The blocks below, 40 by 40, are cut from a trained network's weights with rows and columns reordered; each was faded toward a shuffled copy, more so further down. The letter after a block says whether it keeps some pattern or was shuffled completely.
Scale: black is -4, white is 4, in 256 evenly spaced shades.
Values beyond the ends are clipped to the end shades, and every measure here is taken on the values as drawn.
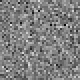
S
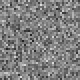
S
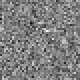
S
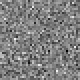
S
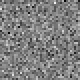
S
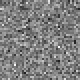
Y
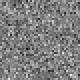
Y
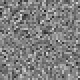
Y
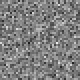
S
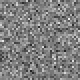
Y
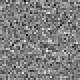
Y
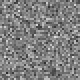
S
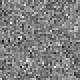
Y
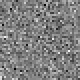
S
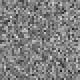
S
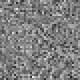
Y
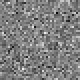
Y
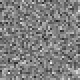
Y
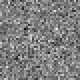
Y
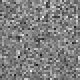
Y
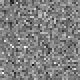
S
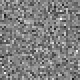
S
